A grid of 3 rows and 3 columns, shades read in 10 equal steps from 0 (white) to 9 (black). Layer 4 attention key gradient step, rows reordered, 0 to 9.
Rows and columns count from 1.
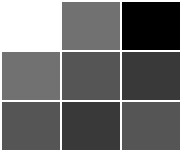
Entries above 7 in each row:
1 0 0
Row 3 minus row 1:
6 2 -3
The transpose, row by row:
0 5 6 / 5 6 7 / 9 7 6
